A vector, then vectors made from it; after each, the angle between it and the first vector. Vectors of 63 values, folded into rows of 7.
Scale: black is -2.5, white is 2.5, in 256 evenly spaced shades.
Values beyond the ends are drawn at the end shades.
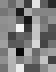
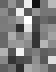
nearly opposite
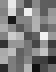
orthogonal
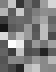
partly opposed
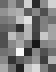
nearly opposite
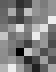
partly aligned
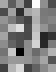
nearly parallel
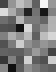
partly opposed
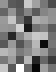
partly aligned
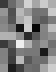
partly opposed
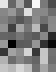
partly aligned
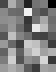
partly aligned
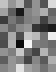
orthogonal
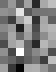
nearly opposite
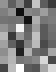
nearly parallel
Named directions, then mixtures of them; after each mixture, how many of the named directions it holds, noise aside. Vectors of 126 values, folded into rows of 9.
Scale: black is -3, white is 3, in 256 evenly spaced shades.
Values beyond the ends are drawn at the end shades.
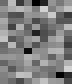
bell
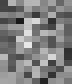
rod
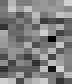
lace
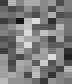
one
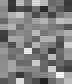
two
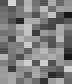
two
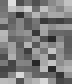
two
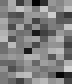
one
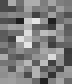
one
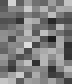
three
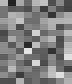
three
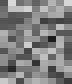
three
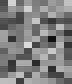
three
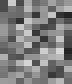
two
